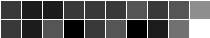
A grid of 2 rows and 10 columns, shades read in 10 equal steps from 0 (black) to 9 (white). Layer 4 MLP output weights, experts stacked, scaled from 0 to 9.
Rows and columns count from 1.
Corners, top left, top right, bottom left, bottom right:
2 5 2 9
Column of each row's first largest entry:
10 10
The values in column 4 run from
0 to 2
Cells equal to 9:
1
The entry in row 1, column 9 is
3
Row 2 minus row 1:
0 0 2 -2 0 1 -3 -1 1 4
